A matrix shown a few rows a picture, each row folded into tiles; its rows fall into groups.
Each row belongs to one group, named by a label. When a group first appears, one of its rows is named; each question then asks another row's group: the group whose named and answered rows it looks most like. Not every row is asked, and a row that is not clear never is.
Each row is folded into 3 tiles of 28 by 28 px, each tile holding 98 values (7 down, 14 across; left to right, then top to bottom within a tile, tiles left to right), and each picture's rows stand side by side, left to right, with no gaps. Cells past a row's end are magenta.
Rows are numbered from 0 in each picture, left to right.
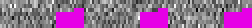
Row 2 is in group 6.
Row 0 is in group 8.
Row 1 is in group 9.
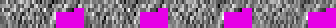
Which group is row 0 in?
9
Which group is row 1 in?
9
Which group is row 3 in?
9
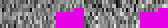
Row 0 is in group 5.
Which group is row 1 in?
5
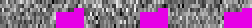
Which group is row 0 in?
9
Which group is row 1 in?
8
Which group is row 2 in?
5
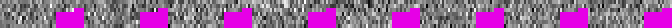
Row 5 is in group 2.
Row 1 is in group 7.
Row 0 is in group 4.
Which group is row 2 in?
6
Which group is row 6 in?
6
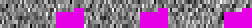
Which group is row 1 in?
2
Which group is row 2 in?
4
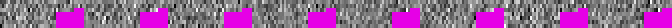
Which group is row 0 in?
6
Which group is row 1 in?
4
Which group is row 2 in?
2
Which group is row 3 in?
2
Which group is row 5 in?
4
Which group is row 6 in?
2
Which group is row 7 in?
7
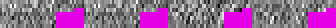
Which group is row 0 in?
8
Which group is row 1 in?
8
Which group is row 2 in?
9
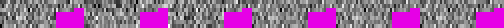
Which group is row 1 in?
5
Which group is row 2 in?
2
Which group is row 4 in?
6
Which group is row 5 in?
6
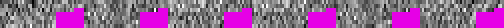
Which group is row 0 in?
5
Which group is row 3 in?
8
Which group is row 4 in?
7
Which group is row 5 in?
9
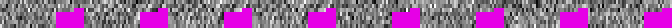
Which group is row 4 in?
7
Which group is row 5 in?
8
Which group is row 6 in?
5
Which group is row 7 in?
5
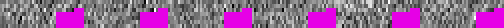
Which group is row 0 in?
9
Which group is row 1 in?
7
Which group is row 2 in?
2
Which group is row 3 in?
5
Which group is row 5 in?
9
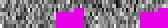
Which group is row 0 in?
2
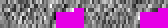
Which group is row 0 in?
4
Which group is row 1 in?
9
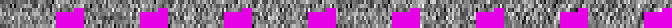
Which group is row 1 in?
2
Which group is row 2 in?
6
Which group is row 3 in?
6
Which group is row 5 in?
2
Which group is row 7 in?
4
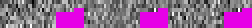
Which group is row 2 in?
7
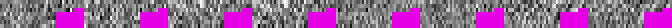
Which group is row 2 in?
8
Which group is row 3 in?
8
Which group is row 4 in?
5
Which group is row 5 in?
2
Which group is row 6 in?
4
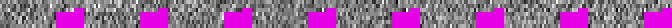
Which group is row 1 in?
8
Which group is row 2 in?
9
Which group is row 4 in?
7
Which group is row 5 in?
6
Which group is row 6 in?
4
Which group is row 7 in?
6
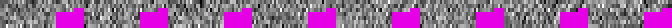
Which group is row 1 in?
6
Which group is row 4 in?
4
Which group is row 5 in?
6
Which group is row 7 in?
8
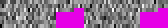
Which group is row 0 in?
6
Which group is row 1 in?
2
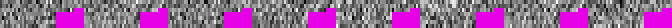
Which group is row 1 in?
4
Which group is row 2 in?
7
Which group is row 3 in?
9
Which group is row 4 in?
2
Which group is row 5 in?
8
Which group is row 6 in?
4
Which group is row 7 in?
5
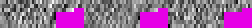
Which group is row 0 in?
4
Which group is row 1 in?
4
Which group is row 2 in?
6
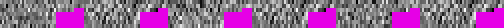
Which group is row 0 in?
2
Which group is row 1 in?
9
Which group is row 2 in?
5
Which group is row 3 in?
9
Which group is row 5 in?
9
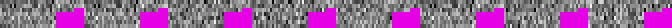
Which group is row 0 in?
5
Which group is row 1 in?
5
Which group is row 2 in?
7
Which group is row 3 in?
7
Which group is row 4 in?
4
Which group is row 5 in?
5
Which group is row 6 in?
5
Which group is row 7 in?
2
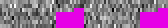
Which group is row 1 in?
6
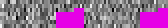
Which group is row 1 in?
6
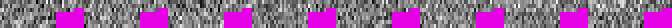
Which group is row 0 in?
7
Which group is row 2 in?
5
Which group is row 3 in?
2
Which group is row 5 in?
6
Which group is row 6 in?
8
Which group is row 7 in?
8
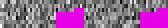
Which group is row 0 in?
2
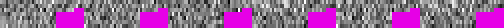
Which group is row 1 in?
2
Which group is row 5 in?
8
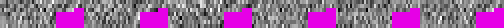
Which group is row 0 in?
4
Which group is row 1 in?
9
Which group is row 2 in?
8
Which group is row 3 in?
6
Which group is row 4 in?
5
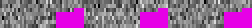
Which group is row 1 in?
5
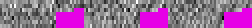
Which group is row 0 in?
8
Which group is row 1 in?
4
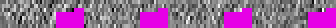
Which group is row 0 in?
9
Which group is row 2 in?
4
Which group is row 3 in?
7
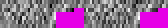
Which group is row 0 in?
9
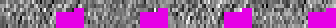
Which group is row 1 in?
7
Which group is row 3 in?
5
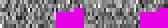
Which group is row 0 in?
2
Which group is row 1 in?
8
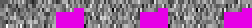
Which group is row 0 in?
5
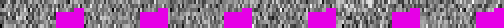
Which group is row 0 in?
6
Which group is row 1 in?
6
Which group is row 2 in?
5
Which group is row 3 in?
2
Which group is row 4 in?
8
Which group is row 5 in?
4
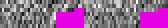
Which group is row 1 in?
8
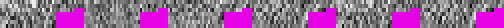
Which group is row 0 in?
8
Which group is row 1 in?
2
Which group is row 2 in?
4
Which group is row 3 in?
9
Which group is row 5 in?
9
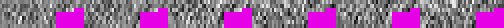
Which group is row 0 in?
4
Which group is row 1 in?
4
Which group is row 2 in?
4
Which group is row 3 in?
8
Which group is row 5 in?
8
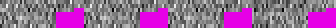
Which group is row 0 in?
6
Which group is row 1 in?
6
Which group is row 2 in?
6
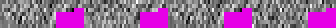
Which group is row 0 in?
9
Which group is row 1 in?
4
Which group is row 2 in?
9
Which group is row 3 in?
2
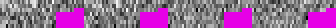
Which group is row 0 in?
8
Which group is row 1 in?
8
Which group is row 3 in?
4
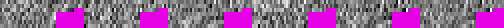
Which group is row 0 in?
9
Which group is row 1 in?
6
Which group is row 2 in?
7
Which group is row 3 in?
8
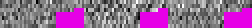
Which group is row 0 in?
7
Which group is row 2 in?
8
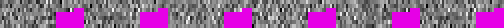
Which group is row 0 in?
7
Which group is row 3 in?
6
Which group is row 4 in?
7
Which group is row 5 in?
2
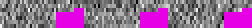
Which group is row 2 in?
4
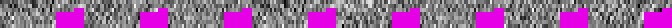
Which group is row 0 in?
5
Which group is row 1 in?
4
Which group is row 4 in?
8
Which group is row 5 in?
6
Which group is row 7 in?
9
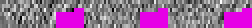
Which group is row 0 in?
9
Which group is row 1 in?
6
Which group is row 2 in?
4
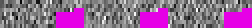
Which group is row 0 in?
7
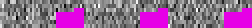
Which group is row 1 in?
8
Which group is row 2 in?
2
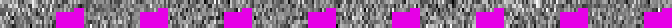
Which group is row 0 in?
8
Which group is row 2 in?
7
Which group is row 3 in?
7
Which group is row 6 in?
8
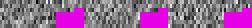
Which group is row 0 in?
7
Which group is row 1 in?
9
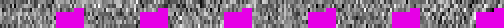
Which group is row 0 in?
5
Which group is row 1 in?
8
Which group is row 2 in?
5
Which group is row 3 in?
2
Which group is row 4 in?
2
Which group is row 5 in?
9
